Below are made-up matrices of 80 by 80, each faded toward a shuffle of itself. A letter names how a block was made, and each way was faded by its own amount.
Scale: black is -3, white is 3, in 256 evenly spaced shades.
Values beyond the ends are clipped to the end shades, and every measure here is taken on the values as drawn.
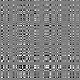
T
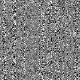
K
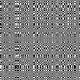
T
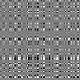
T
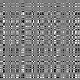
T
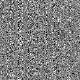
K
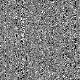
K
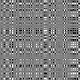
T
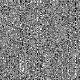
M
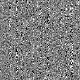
K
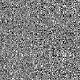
M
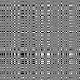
T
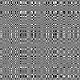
T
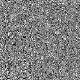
M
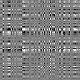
T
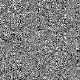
K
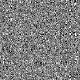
M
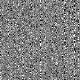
K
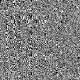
M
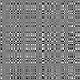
T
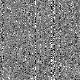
K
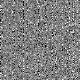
K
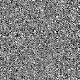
M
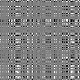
T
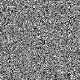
M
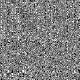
M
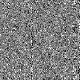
M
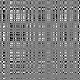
T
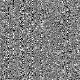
K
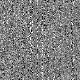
K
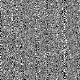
K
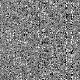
M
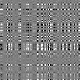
T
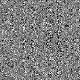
M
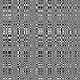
T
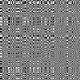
T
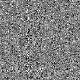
M
